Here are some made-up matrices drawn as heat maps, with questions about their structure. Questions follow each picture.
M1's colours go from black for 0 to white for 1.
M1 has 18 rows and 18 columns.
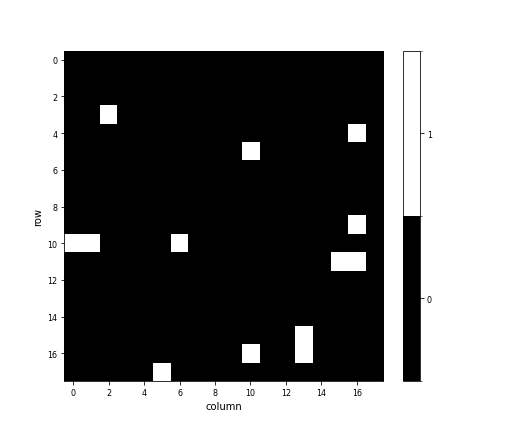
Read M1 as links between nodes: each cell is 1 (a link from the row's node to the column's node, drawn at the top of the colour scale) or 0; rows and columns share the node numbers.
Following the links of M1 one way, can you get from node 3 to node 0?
no
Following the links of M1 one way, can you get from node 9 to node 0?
yes
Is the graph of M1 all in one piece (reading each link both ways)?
no
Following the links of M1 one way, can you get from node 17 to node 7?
no
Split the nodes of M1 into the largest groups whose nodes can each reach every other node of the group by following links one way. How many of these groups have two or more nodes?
0
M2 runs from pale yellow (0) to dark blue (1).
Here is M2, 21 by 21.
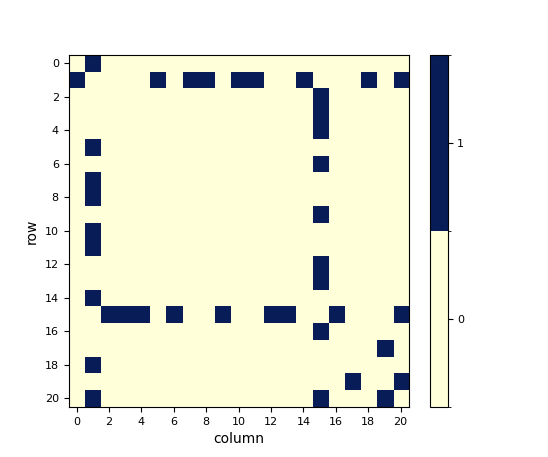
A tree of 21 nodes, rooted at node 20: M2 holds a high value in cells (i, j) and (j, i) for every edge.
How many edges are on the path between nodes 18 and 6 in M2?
4
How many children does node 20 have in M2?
3
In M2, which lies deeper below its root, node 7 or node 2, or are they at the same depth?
the same depth
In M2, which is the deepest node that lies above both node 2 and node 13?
15
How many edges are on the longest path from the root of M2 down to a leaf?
2
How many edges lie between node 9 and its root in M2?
2
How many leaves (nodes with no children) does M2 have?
17
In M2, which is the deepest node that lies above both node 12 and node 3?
15
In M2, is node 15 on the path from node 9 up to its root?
yes
